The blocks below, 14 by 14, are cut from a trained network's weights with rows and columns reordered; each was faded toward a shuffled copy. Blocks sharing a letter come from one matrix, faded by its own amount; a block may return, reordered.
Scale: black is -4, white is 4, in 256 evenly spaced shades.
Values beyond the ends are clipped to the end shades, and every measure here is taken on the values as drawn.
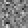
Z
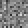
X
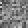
Z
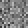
Z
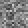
Z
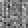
X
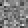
Z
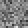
X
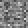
Z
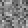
Z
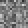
Z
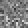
X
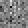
Z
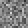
Z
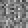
X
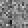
X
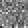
X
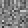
Z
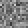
Z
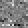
X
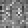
X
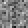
X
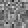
Z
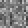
Z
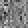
Z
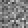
Z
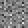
Z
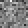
X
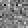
X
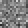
Z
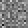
Z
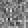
X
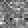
X
